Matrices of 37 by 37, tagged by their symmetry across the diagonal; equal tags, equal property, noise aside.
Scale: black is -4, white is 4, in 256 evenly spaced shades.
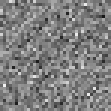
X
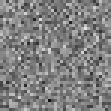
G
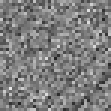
X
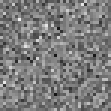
X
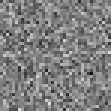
G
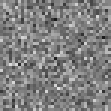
G
